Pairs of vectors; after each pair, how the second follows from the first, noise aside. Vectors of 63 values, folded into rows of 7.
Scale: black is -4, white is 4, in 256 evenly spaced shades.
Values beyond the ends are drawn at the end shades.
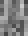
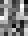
scaled up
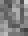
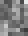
copied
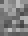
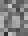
shuffled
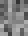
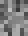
copied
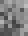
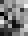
scaled up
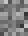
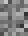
copied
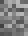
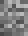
copied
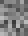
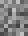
shuffled
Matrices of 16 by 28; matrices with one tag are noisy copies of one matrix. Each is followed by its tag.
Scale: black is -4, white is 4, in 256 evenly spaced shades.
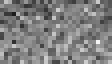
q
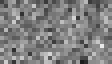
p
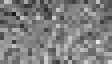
q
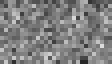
p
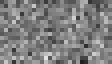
p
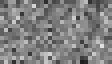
p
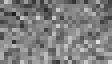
q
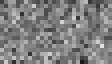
p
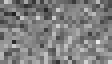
q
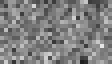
p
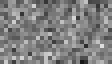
p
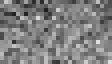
q
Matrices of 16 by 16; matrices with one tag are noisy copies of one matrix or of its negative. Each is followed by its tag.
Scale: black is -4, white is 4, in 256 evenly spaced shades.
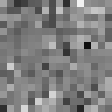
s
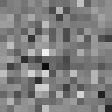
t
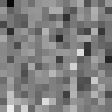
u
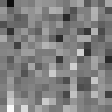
u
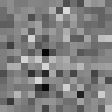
t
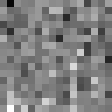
u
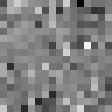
s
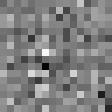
t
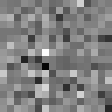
t
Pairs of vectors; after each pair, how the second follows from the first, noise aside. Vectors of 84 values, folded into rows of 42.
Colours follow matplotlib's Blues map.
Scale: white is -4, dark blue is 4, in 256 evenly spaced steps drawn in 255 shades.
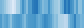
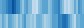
negated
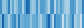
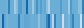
partly zeroed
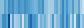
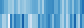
negated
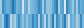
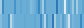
partly zeroed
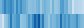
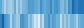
negated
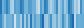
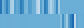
partly zeroed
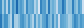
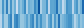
negated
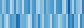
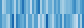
shuffled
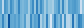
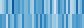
wrapped around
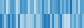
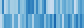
wrapped around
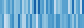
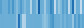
partly zeroed
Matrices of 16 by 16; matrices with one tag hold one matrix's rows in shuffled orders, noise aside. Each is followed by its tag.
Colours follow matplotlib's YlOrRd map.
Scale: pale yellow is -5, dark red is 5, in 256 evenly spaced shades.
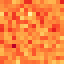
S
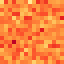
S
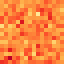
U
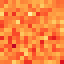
S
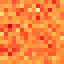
U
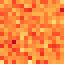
S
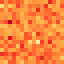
U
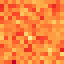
S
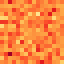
U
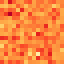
U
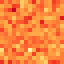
S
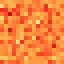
U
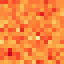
U
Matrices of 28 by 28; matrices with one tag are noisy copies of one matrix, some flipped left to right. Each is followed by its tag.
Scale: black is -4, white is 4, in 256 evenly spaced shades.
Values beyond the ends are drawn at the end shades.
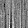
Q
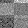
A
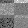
A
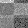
A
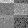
A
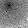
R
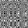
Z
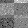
A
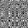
Z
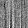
Q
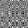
Z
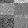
A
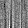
Q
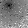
R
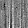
Q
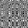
Z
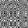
Z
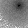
R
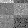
A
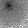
R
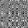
Z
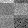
A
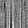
Q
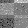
A
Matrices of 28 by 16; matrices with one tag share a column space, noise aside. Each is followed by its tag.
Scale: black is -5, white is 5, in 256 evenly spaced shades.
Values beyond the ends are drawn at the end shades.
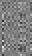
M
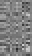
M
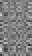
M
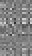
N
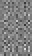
M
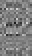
N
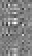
N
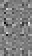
N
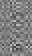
M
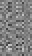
M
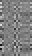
M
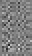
M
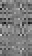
N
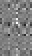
N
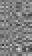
M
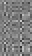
M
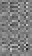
M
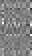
N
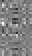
N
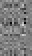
N
